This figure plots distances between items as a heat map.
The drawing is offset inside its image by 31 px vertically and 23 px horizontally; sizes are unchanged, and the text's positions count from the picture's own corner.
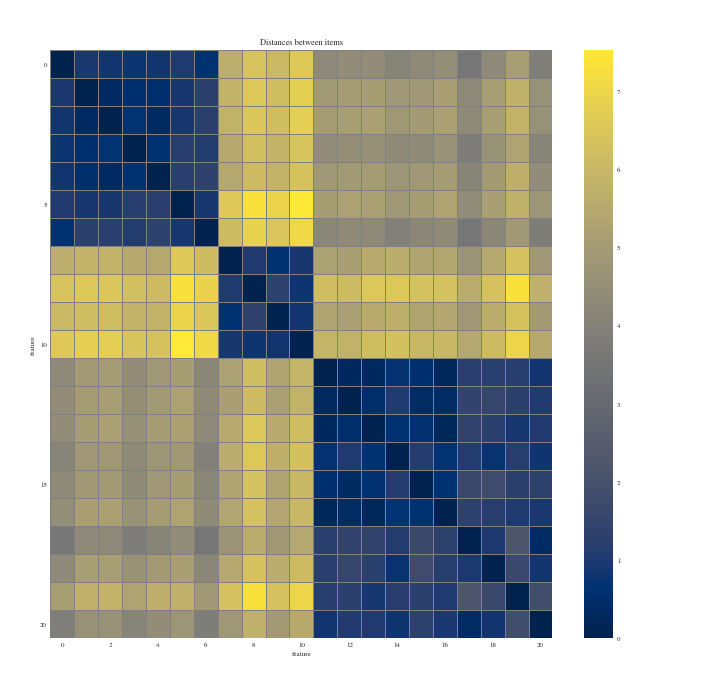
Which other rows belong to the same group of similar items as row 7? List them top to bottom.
8, 9, 10
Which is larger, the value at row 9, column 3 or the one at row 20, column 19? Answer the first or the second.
the first
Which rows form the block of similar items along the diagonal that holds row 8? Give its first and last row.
7 to 10
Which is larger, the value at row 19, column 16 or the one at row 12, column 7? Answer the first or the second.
the second
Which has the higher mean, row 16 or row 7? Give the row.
7
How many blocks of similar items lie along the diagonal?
3
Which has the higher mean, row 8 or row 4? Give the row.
8
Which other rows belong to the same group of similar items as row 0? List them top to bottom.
1, 2, 3, 4, 5, 6
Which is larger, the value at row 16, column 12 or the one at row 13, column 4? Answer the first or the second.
the second
